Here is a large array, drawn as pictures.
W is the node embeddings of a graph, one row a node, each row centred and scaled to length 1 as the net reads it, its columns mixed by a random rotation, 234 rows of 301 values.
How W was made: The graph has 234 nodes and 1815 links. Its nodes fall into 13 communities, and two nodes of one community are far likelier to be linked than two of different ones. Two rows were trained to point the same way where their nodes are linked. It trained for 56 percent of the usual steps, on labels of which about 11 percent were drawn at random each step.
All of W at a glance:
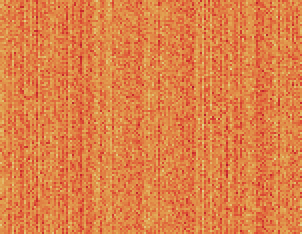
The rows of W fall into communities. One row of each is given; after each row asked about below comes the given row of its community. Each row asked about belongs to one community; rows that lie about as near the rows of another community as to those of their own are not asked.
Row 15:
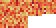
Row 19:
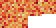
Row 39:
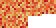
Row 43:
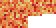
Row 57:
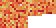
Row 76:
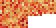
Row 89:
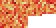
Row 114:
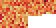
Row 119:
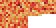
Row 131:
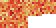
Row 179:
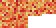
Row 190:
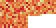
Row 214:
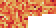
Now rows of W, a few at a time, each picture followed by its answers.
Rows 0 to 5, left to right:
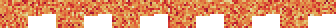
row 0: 15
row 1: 15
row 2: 214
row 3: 76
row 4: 131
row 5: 76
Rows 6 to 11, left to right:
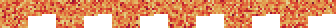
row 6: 57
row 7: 114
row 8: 179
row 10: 179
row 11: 15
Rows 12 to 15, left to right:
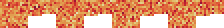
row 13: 76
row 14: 76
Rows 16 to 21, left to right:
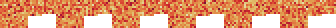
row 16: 119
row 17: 15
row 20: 57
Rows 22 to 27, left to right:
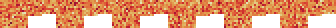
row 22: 119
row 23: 39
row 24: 39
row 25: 214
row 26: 57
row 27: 19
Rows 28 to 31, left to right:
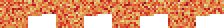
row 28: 39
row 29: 131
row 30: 15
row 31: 39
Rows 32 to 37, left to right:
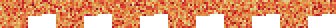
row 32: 39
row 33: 179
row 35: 114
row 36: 131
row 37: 131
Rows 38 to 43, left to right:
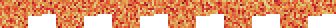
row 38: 39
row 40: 89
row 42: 214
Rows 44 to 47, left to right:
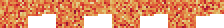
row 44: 15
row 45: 190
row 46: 131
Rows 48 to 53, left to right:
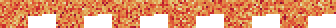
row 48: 76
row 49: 179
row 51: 131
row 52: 15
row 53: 43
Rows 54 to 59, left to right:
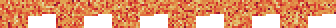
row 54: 214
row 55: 43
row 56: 39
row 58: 15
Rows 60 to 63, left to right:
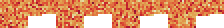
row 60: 15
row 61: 43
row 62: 43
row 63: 19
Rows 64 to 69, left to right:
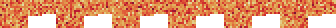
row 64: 76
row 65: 43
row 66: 39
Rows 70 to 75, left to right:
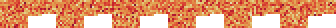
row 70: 119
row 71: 57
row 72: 114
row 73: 179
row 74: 15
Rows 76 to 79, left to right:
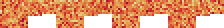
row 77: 131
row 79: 214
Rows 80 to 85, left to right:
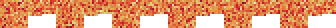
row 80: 39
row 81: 19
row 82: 119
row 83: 76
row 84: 39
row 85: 119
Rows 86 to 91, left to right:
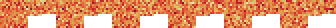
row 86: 119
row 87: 114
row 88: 179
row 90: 57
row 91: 114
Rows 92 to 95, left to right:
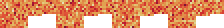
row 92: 89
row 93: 15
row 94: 131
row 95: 15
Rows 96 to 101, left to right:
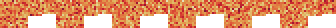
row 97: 114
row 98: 76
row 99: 19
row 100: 119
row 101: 131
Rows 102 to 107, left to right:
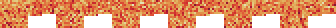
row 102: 131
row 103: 43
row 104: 39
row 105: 15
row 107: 214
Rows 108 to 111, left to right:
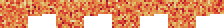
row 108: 214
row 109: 43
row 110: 190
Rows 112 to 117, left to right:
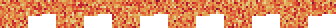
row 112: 131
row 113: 15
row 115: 39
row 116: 214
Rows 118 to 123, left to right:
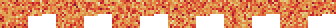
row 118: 114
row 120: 43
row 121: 114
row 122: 131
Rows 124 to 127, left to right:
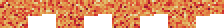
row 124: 190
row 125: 19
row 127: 43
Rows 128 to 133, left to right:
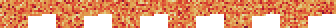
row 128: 57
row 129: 114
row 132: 114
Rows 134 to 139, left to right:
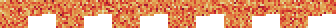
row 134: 131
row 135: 190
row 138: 119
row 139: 214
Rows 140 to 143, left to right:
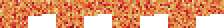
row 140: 43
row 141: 179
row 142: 19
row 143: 57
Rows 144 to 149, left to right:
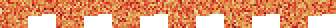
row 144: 76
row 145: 89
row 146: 39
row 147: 131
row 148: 39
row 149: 57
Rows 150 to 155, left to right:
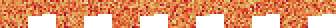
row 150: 131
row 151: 39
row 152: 179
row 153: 57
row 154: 43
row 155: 190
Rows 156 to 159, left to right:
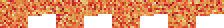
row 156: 179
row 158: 214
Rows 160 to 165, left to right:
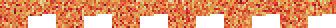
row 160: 89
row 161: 179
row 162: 57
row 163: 214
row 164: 57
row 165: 89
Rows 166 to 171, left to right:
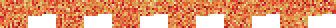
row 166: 214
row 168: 179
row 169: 119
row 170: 57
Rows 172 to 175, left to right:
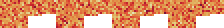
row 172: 76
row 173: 57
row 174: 39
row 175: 57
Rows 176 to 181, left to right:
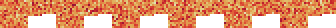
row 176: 43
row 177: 119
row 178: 214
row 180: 131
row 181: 89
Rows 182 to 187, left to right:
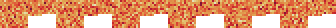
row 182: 119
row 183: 119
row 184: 119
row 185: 43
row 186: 131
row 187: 214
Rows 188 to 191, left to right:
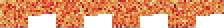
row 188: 57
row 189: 119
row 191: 15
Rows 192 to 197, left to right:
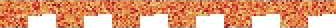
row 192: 214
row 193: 76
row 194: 114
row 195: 76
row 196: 190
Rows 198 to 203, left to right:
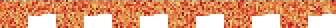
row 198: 119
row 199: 39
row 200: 15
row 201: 39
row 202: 114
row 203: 15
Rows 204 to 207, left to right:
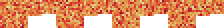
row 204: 114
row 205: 39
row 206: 131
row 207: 19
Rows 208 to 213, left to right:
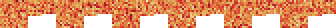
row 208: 57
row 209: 57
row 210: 179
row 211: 131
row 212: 19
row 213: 76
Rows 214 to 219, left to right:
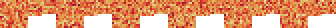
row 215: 114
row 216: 114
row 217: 15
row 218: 114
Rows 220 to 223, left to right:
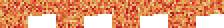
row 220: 119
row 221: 76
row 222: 19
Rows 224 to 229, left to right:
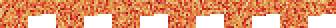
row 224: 57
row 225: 57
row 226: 114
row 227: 214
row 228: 76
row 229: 179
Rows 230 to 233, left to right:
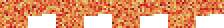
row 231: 190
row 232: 190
